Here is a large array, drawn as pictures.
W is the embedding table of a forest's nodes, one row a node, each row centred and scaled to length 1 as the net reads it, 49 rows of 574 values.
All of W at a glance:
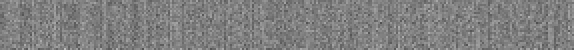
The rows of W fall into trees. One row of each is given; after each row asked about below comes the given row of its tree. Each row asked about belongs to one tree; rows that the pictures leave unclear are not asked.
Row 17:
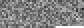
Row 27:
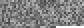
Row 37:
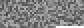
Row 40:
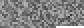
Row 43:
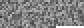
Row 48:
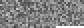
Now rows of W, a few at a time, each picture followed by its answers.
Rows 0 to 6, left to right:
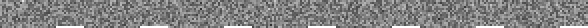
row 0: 40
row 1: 27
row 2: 48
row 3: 40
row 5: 37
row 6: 37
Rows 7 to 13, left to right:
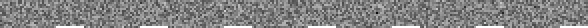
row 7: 27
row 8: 17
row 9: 37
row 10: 27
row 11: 37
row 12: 17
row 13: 37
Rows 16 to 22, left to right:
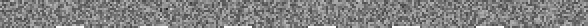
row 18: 48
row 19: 27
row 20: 40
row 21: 40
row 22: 37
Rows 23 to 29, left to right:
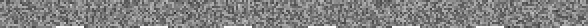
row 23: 37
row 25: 37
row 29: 37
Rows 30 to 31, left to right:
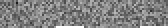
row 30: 43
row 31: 40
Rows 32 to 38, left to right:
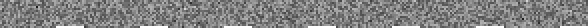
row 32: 27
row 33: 27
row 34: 48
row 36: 40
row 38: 40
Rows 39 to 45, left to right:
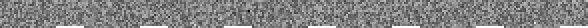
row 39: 27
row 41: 43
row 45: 27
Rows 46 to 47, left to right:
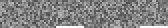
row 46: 40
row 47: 27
